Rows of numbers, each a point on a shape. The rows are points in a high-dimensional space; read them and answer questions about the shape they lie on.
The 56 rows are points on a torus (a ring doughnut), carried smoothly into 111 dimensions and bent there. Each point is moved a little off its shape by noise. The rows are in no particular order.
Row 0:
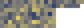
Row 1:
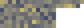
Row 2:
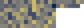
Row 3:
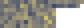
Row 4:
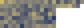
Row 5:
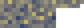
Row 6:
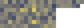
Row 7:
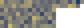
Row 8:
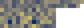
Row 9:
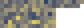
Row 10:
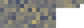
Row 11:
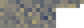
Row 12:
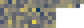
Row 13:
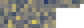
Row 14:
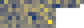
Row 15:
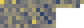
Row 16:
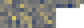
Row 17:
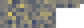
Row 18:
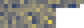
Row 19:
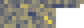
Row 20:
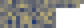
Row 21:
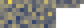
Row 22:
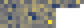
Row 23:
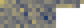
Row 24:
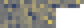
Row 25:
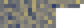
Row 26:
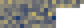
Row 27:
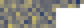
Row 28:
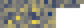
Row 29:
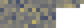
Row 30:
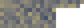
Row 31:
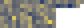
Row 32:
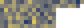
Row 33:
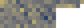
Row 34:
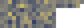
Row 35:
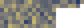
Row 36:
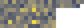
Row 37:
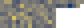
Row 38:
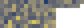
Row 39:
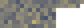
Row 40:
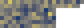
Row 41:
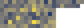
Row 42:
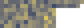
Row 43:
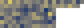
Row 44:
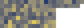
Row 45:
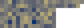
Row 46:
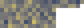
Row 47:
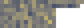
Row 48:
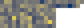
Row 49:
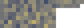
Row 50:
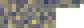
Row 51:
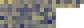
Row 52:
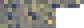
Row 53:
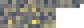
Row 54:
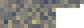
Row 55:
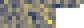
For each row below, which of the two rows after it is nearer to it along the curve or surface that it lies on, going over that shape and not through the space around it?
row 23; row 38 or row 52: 38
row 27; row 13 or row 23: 13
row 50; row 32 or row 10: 32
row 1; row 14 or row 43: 43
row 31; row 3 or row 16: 16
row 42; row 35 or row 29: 29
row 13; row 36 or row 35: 35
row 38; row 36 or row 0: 0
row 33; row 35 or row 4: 4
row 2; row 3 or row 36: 36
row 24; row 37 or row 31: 37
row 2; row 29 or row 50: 29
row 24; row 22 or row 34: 22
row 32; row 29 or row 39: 39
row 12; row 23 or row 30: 23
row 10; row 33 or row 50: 33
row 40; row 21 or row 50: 21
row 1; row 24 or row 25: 25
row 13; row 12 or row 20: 12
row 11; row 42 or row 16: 42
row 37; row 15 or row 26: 26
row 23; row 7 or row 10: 10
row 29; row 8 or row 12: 12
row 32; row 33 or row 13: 13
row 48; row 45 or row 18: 45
